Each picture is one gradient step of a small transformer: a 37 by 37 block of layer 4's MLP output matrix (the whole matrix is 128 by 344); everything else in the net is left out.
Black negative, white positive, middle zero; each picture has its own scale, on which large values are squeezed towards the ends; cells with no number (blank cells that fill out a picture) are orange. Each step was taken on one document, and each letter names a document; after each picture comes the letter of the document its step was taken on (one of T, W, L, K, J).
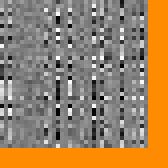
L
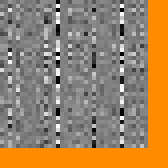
L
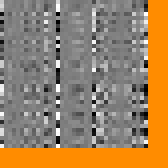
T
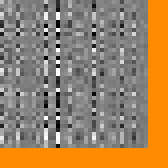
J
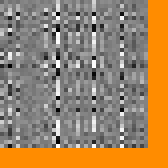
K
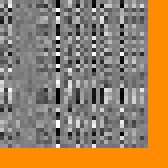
K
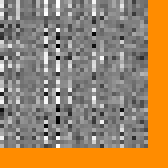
J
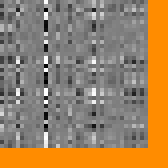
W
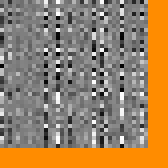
L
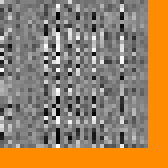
K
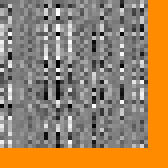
L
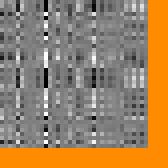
W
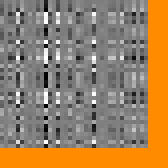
W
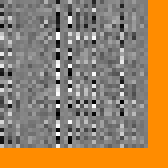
K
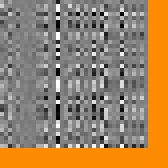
K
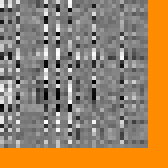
J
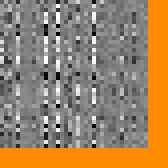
J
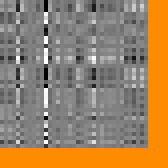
W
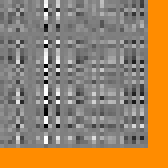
W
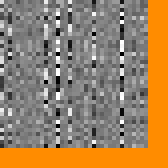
L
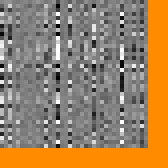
L
